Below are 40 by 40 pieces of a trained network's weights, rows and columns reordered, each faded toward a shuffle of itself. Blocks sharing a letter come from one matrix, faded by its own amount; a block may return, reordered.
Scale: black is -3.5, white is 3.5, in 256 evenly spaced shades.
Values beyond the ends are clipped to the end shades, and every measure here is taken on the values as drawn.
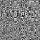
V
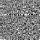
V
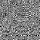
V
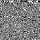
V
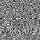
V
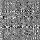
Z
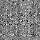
Z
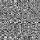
V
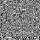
V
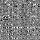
Z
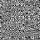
V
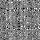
Z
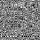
V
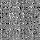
Z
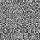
V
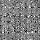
Z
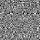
V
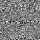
V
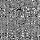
Z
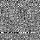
V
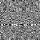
V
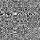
V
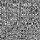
V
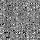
Z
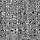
Z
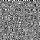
V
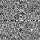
V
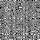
Z
